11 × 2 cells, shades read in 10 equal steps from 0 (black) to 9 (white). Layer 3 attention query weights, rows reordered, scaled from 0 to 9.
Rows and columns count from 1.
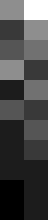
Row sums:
14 7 7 7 5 5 4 3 2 1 1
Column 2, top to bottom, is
9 5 4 2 4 2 3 2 1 1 1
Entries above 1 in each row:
2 2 2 2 1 2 1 1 0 0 0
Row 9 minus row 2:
-1 -4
